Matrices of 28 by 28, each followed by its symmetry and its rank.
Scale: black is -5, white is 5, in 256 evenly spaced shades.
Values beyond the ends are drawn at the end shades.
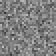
neither, full rank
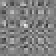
symmetric, rank two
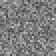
neither, full rank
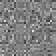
neither, rank five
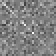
symmetric, rank five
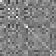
symmetric, rank five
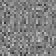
neither, rank five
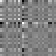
symmetric, rank two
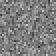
neither, full rank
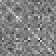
symmetric, rank five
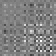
symmetric, rank two
